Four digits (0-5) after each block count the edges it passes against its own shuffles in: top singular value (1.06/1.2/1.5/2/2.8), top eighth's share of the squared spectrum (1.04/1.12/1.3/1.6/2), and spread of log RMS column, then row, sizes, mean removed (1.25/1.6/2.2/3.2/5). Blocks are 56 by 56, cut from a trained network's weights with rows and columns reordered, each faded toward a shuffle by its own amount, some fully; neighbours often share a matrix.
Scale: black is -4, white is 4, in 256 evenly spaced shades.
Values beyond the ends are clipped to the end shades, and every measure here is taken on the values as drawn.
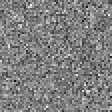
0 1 0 0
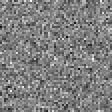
1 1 0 0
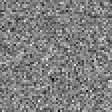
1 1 0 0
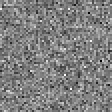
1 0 0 0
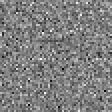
2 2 0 1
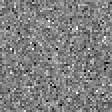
0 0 0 0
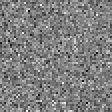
0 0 0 0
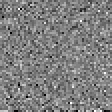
2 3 0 2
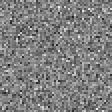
2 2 0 0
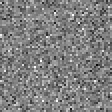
0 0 0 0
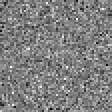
0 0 0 0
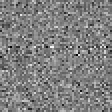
2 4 0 2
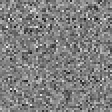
3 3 1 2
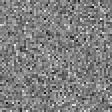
0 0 0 0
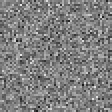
2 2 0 1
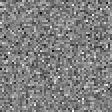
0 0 0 0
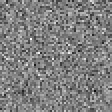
2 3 0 1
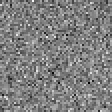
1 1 0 0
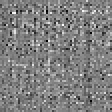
3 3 0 3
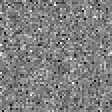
1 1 0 0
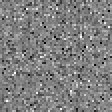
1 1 0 0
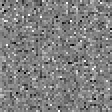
1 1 0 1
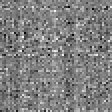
3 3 0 3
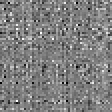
3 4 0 3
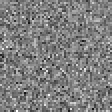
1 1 0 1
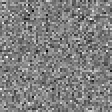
2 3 1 1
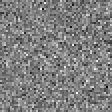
1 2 1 0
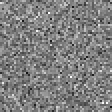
1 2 0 0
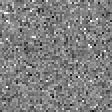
0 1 0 0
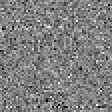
2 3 0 1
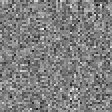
3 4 2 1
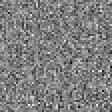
2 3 0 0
